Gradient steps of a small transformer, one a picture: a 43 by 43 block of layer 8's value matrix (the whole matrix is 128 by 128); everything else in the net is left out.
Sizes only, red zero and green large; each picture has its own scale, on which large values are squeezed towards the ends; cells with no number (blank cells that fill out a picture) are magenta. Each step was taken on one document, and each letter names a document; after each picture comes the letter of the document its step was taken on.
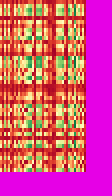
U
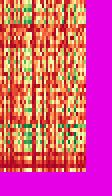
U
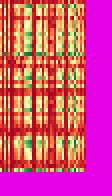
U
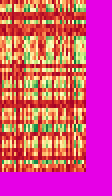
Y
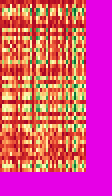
Y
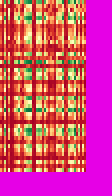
U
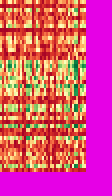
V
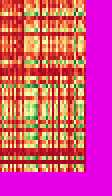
Y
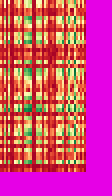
U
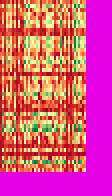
Y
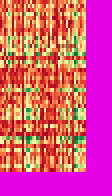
V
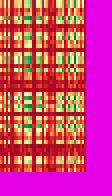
U
